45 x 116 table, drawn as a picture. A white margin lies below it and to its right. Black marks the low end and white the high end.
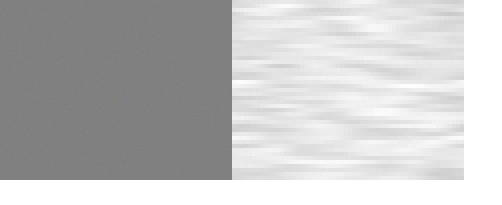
The table splits into one row of 2 panels. Panel 1,1: middling, flat. Panel 1,2: very high, streaked across, faint in contrast.
